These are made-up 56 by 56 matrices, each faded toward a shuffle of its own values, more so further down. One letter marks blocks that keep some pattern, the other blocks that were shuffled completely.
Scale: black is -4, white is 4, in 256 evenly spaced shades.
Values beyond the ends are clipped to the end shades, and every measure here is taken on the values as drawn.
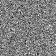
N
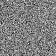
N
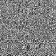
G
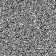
N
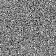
N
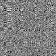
G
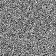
N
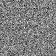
N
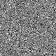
N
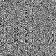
G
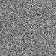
G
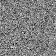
N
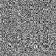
G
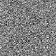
G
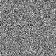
G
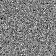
N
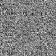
G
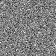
N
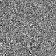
G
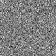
G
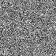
N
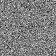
N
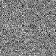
G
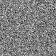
N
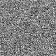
G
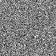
G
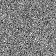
N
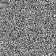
G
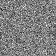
N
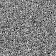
N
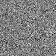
G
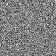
G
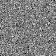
G
